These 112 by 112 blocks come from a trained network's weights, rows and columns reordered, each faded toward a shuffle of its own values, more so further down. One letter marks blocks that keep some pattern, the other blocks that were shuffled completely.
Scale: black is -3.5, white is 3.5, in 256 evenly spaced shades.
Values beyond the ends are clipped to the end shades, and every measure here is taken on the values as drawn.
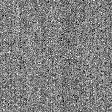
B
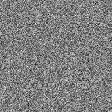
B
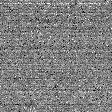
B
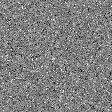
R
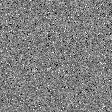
R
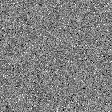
B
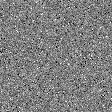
R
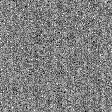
B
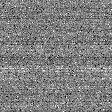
B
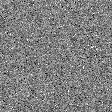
R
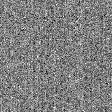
B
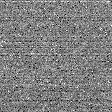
B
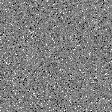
B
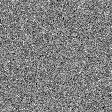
R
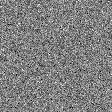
R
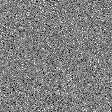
B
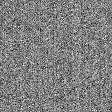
B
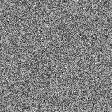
B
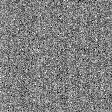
B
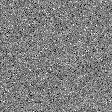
R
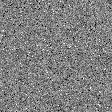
R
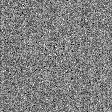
B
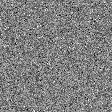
R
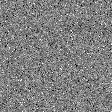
R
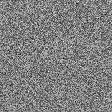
B
